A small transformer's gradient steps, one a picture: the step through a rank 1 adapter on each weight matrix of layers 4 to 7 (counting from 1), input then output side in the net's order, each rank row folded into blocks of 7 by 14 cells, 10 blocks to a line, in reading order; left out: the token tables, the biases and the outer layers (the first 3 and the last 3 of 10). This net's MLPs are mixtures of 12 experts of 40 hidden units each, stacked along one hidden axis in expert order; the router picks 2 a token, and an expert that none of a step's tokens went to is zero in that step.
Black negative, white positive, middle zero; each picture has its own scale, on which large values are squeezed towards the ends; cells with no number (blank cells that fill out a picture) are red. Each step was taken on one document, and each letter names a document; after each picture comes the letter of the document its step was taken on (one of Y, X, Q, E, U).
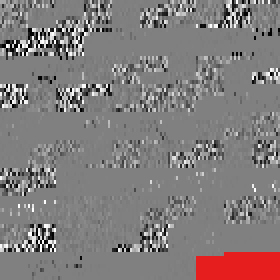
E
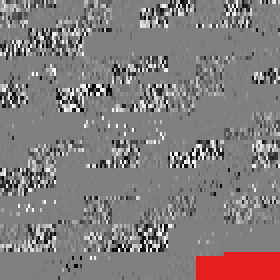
E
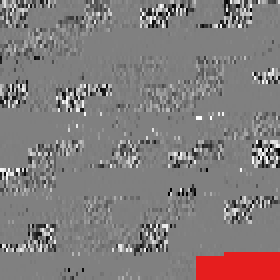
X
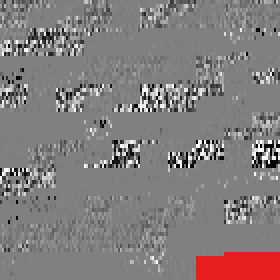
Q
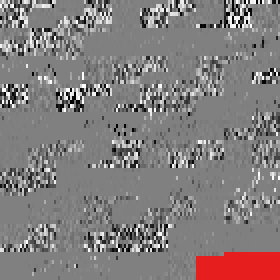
E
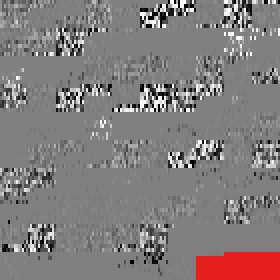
Q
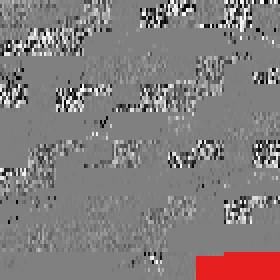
Q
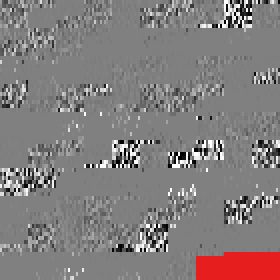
X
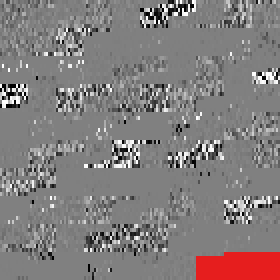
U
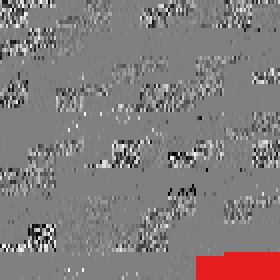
X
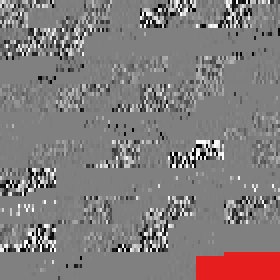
E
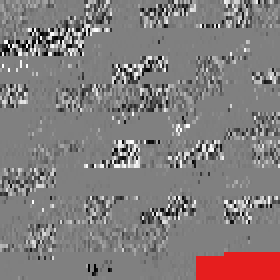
U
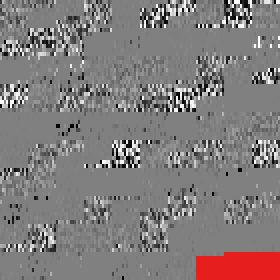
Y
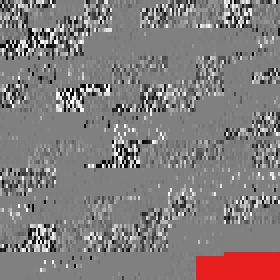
E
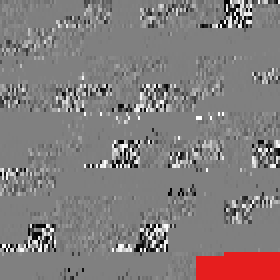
X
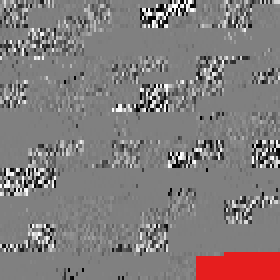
X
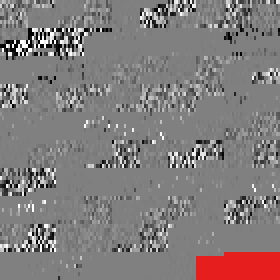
E
